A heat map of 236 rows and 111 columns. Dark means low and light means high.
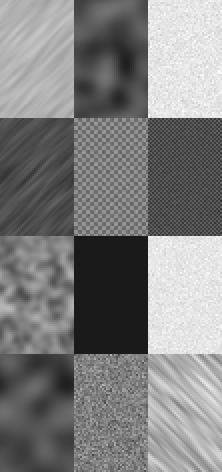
The table splits into 4 rows of 3 panels. Panel 1,1: high, slanting up to the right, faint in contrast. Panel 1,2: low, smooth. Panel 1,3: very high, fine-grained, faint in contrast. Panel 2,1: low, slanting up to the right, faint in contrast. Panel 2,2: middling, checkered. Panel 2,3: low, checkered. Panel 3,1: middling, blotchy. Panel 3,2: very low, flat. Panel 3,3: very high, fine-grained, faint in contrast. Panel 4,1: low, smooth. Panel 4,2: middling, fine-grained. Panel 4,3: high, slanting down to the right.
